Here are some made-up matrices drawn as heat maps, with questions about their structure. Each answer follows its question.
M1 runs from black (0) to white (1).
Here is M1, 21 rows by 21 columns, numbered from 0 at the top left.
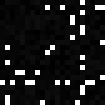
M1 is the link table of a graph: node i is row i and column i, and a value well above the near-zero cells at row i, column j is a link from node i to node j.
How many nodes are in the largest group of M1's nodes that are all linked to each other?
2
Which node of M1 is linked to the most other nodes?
node 16
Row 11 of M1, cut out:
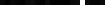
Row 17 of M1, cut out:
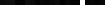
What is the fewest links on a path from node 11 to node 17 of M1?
2
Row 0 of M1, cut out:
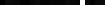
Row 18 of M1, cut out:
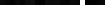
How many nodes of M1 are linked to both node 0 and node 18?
1
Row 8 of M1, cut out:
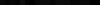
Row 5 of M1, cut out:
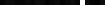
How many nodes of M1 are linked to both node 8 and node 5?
0
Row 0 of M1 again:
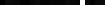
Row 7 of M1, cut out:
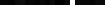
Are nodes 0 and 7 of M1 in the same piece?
no
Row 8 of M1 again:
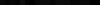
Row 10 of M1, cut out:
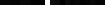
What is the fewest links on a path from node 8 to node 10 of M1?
4
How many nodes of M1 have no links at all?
0
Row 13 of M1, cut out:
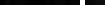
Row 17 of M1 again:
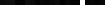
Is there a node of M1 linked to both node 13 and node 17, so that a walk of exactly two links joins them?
yes
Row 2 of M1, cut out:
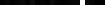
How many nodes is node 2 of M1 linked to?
1
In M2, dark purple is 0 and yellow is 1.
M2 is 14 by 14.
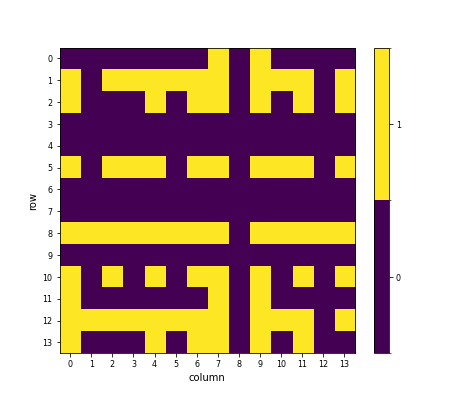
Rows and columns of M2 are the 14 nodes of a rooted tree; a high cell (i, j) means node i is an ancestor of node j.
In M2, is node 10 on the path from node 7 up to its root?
yes
